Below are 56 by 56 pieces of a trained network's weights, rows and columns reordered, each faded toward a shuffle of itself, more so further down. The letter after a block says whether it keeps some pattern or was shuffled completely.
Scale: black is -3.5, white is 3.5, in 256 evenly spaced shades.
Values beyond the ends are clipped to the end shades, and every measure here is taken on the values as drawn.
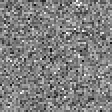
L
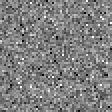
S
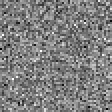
L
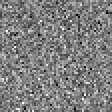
L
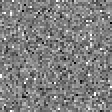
S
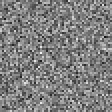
S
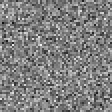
S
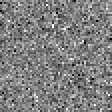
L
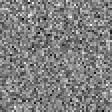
L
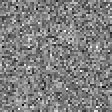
L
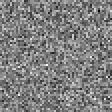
S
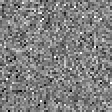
L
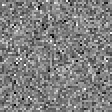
S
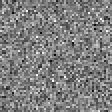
L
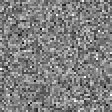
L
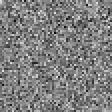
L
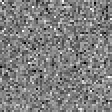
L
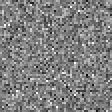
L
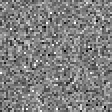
S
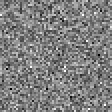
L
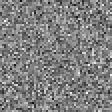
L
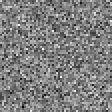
S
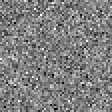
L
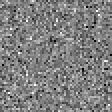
S
